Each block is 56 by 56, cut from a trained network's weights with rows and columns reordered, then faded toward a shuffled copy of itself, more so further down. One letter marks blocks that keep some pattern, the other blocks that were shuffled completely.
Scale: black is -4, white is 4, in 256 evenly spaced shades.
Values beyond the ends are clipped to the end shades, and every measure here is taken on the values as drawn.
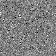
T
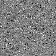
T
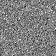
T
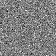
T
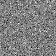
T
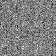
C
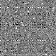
C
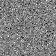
T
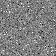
T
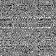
C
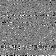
C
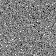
T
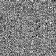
C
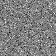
T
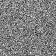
T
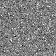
T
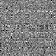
C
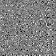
C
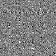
C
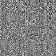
C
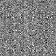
C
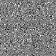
C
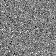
T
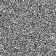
T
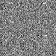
C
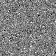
T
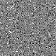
C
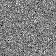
T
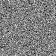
T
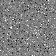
T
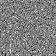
T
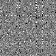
C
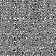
C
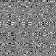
C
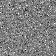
T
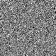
T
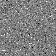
T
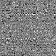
C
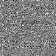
C
